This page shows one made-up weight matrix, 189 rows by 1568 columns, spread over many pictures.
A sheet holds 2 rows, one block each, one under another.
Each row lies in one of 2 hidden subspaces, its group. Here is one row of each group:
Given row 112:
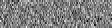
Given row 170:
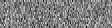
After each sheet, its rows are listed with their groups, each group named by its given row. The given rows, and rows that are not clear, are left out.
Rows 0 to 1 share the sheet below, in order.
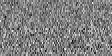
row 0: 112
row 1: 112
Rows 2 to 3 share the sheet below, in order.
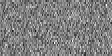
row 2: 112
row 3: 112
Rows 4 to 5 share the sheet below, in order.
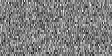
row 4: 170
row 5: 170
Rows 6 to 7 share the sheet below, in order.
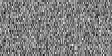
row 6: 170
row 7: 170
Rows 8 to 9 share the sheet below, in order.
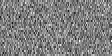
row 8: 112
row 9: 170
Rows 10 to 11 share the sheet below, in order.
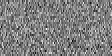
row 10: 170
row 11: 112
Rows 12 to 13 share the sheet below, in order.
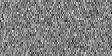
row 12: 112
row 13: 112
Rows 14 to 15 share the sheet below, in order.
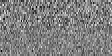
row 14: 170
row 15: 170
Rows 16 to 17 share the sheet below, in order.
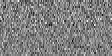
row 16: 112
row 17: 112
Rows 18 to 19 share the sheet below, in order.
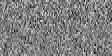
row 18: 112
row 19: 112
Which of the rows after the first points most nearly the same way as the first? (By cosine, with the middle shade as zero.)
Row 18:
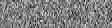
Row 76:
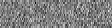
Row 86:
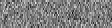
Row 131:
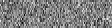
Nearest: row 86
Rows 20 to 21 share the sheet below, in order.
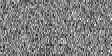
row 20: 112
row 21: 170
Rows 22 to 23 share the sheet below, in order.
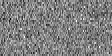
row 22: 170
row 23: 170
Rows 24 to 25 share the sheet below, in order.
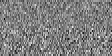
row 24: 170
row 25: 112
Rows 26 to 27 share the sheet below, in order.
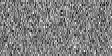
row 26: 170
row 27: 112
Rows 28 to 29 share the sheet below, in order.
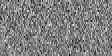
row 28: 112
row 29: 112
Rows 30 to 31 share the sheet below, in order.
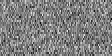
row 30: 112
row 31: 170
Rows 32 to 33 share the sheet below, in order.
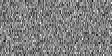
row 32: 112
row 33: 170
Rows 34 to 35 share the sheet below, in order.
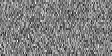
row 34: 112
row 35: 112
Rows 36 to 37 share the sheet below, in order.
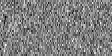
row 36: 112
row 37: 112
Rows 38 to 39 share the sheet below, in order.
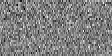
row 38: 170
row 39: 170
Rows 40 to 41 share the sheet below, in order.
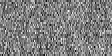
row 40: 112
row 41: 170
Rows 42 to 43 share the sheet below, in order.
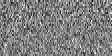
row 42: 112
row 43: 112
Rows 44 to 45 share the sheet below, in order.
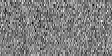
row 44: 170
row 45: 112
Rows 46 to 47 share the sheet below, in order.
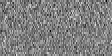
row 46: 112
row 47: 170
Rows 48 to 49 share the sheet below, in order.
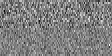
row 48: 170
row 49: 112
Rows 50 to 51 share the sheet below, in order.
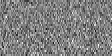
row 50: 112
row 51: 112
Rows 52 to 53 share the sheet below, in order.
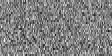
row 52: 170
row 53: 170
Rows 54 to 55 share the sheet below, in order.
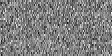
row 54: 170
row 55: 170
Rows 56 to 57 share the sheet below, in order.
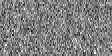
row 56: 170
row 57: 112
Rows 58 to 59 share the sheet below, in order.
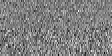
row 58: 170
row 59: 112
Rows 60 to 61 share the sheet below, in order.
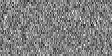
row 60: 112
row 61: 170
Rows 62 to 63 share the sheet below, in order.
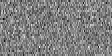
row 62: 170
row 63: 170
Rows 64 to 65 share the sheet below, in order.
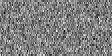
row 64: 170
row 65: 170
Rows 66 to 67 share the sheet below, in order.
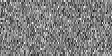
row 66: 170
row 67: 112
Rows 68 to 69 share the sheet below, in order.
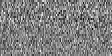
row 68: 170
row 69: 112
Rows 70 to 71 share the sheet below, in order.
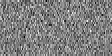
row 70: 112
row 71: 170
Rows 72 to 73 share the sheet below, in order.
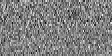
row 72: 112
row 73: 170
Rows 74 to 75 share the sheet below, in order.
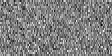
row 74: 170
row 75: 170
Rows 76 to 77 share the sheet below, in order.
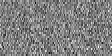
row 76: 112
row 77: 112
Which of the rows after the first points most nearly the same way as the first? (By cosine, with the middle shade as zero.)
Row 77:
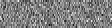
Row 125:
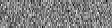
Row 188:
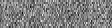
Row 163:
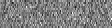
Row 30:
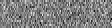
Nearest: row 163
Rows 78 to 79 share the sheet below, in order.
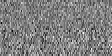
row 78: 170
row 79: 112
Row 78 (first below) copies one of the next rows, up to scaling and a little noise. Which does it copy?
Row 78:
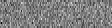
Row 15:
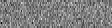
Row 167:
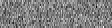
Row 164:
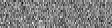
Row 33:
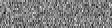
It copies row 15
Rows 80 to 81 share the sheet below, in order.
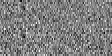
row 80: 170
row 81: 170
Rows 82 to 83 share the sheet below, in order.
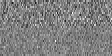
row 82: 112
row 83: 170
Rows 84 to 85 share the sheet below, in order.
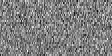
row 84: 112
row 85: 170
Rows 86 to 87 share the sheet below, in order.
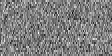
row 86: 112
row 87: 170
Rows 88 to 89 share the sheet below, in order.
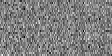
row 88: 170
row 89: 170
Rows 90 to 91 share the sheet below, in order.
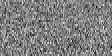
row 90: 170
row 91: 112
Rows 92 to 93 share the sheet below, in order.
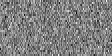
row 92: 112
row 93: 112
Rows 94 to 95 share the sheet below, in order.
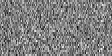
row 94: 170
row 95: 170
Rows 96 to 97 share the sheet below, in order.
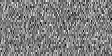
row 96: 112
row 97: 170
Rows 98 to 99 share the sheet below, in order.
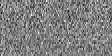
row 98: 112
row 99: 170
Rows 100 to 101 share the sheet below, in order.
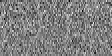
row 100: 170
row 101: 112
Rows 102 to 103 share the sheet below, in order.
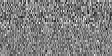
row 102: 170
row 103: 112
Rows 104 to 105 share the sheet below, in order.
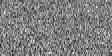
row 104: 170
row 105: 112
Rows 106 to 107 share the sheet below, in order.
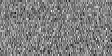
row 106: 170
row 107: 112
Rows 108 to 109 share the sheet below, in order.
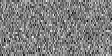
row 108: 112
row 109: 170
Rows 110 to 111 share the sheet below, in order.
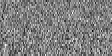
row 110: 112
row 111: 112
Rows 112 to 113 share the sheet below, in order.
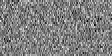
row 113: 170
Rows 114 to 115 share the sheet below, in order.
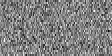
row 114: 112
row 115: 170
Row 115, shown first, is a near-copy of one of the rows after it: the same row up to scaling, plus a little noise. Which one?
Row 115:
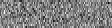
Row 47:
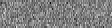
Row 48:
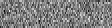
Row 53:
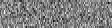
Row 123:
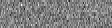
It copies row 53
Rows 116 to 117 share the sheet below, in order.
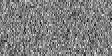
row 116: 112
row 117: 112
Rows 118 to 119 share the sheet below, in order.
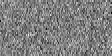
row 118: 112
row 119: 112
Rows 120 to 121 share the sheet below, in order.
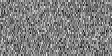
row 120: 170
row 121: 170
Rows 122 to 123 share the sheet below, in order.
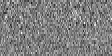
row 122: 112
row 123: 170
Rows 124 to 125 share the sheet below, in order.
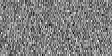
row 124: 112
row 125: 112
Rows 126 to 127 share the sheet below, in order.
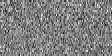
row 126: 170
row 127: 170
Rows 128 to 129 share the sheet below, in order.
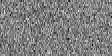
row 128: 170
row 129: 112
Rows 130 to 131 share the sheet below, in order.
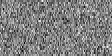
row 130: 170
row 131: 112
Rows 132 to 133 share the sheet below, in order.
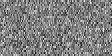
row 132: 170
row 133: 170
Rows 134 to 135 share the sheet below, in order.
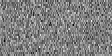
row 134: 112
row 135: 170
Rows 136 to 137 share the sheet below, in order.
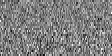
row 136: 112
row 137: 170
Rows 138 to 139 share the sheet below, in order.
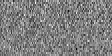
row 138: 112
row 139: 170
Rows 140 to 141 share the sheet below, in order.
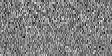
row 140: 170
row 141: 170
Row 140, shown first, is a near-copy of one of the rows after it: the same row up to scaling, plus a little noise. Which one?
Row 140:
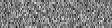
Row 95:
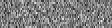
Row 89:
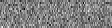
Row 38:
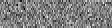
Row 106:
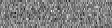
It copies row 95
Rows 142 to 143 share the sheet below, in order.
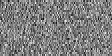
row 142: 112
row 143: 112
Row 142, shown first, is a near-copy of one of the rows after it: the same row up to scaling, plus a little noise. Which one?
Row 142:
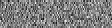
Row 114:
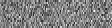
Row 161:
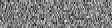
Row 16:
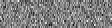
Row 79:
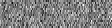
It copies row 161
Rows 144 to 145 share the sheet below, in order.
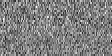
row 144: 170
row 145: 170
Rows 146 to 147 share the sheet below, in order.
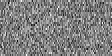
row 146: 170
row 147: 112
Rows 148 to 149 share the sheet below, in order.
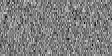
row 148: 112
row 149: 112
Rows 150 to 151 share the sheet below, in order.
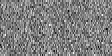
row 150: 112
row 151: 112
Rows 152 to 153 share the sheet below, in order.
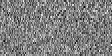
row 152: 170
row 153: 170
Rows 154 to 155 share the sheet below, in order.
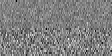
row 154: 112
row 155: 112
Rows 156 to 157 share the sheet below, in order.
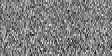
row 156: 112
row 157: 112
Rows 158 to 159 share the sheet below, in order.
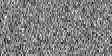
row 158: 112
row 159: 170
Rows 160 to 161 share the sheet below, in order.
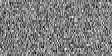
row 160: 170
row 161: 112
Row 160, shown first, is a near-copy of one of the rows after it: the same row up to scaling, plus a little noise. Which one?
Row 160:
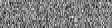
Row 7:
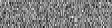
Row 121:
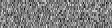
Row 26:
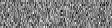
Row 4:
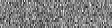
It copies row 7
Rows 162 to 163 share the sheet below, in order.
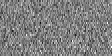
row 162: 112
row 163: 112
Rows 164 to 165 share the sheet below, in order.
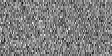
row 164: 170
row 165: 170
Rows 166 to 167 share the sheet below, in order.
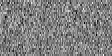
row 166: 112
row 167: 170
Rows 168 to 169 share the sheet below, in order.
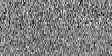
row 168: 170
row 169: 170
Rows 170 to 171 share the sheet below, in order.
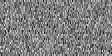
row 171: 170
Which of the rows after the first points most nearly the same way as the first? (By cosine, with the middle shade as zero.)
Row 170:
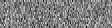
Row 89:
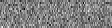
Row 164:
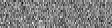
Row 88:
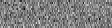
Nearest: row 89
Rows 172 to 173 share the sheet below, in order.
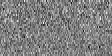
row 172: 170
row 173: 170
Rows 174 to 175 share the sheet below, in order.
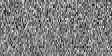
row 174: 170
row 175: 112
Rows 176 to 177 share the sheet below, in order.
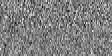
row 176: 112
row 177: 112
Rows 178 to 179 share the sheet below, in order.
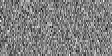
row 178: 112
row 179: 112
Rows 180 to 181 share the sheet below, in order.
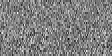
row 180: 112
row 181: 112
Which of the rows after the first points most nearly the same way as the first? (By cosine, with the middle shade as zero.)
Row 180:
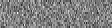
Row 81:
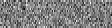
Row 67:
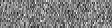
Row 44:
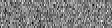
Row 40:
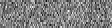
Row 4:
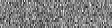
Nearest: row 40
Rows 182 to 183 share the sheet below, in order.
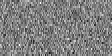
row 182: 112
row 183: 112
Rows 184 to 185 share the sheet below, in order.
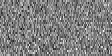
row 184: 112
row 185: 170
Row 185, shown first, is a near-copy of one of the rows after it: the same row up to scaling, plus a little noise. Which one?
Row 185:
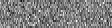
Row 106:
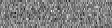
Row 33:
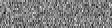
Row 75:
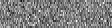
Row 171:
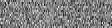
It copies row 75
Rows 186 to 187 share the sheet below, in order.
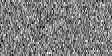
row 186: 170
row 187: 112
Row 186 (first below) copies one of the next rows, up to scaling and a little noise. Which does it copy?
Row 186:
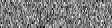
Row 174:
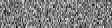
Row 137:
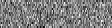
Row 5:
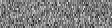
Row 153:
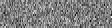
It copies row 137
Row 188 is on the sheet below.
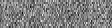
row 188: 112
